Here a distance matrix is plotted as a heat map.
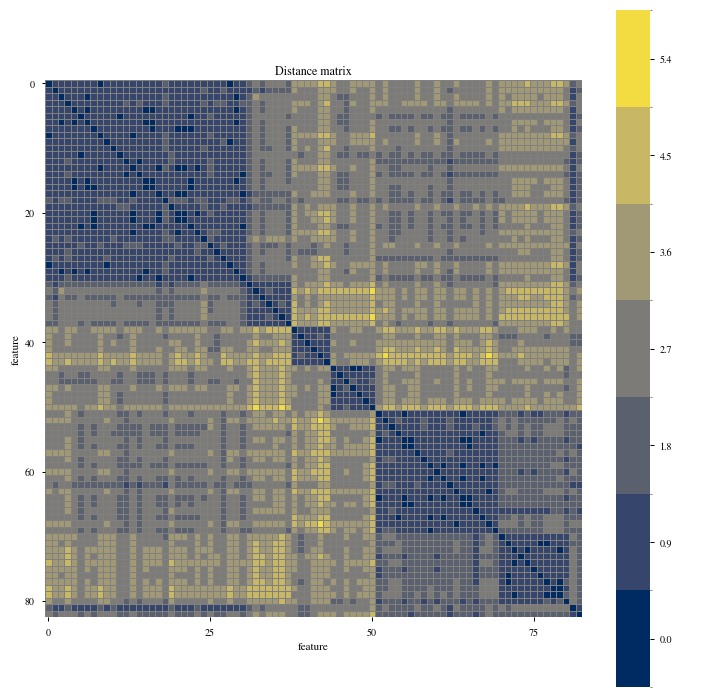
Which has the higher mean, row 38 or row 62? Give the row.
38
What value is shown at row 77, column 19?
3.6
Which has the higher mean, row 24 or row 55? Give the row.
55
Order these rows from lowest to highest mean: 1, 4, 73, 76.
4, 1, 76, 73
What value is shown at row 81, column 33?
1.8
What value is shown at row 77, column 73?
0.9
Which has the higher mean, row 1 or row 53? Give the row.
53
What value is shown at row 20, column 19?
0.9
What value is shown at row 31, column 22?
1.8
